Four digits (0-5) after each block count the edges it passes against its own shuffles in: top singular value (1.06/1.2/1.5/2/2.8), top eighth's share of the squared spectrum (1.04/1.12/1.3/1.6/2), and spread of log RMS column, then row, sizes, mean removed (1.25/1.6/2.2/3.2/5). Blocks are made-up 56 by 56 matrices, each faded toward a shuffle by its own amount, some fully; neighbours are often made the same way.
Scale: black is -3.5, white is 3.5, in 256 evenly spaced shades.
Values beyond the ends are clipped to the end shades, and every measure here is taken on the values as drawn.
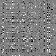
4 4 3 2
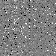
3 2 1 0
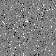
3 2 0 0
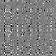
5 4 3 2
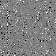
3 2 1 0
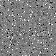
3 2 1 0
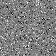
1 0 0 0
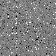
2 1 1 0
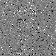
1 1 1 0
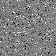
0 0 0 0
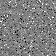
0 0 0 0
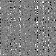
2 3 3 2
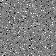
0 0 0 0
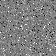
0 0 0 0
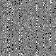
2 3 3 0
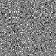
4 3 1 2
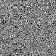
3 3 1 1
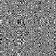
4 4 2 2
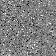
1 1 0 0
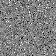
2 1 0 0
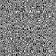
4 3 2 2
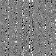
2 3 3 0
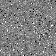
0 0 1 0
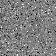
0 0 0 0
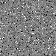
0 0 0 0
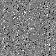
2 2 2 0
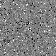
0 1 0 0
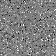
2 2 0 0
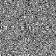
3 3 1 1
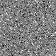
1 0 0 0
